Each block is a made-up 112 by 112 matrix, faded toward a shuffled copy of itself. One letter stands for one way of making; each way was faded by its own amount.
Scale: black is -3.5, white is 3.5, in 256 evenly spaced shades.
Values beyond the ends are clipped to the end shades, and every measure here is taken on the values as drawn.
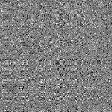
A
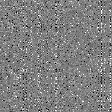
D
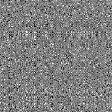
A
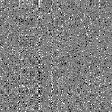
D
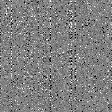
D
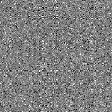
A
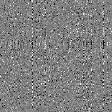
D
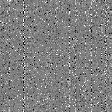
D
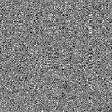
A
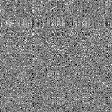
A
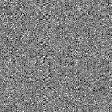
A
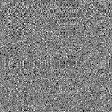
A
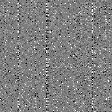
D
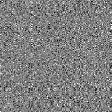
A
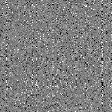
D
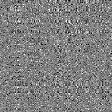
A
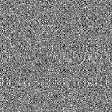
A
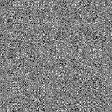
A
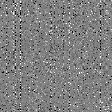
D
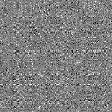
A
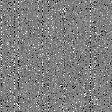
D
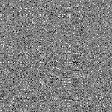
A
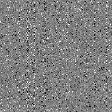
D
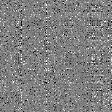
D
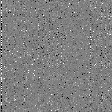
D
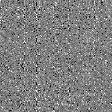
D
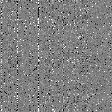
D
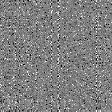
D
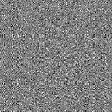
A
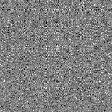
A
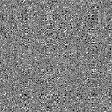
A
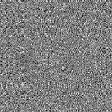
A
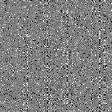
D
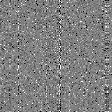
D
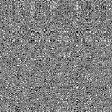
A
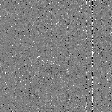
D
